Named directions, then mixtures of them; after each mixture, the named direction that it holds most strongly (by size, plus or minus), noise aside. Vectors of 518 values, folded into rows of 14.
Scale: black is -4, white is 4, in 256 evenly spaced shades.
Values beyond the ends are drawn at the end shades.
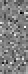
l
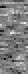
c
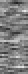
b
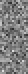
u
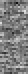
b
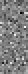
l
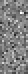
l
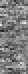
c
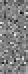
l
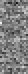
u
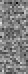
u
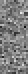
l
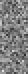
u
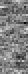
c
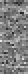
l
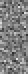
u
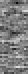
b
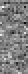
c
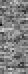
b
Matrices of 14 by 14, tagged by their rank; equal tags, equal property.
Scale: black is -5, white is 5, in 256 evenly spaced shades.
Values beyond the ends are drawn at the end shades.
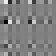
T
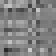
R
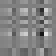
T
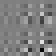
T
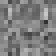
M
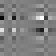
T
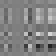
T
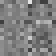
M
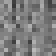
M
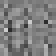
M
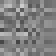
R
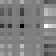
T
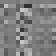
R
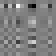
T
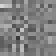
M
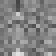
M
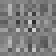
R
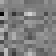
R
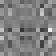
R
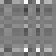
T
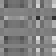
T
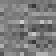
M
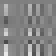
T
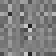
R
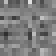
M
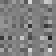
R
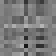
R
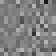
M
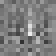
M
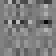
R
